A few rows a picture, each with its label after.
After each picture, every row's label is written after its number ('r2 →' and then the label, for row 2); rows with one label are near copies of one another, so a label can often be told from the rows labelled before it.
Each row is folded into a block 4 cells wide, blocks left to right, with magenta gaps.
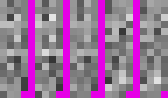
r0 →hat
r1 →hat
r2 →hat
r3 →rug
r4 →rug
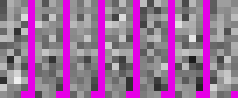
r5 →rug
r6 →hat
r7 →hat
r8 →hat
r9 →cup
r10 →hat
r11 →rug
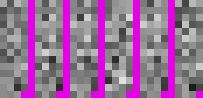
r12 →cup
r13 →hat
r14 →hat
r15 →rug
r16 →hat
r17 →cup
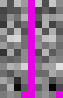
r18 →cup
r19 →cup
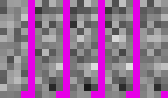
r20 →rug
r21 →cup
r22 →cup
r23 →cup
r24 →cup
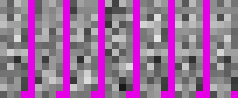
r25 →hat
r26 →rug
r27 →rug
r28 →cup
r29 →hat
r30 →hat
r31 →hat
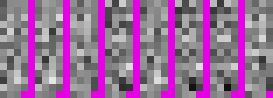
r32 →rug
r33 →rug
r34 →hat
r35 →cup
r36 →rug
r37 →cup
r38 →cup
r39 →hat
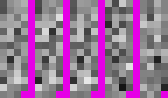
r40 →rug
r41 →rug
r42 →rug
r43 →cup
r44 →hat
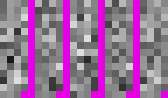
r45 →rug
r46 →cup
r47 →hat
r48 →cup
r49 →rug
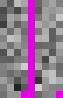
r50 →cup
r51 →rug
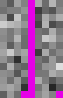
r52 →hat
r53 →cup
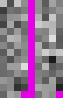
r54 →cup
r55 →hat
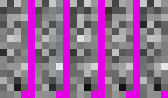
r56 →cup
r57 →cup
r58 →cup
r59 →cup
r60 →cup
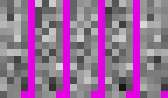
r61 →hat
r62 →cup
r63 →rug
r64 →cup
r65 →hat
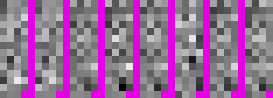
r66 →rug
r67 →rug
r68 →cup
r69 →cup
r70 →cup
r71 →hat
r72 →cup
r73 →cup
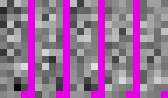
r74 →cup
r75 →hat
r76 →cup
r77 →rug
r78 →rug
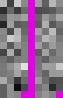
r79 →cup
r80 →cup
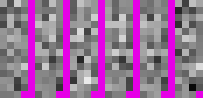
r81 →cup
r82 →hat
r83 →rug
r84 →hat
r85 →hat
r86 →cup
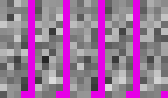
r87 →hat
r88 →rug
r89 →hat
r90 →rug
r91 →rug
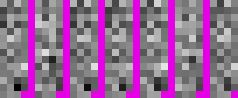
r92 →cup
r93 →hat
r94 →cup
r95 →cup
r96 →cup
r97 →hat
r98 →cup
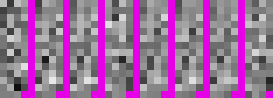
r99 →cup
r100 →rug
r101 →rug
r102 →hat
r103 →rug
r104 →rug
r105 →rug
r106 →hat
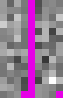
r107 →hat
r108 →rug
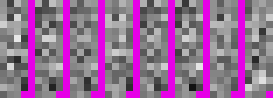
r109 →hat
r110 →cup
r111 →cup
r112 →hat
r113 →cup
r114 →cup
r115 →hat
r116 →rug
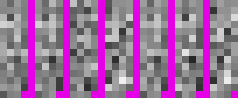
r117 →hat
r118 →hat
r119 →cup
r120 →rug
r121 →hat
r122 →hat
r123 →rug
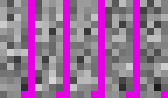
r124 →hat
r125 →rug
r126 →rug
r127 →cup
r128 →cup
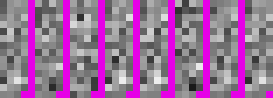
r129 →rug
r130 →cup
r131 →hat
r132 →rug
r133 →rug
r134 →cup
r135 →rug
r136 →rug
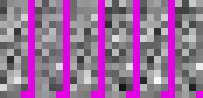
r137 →rug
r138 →cup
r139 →rug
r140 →cup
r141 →rug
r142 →cup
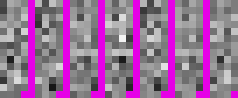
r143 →rug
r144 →cup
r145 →hat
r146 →hat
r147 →cup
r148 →hat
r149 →rug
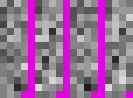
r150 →cup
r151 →rug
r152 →cup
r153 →rug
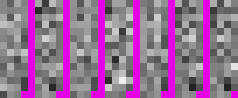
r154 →hat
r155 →cup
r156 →hat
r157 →rug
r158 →hat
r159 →cup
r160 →cup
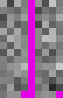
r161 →cup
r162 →cup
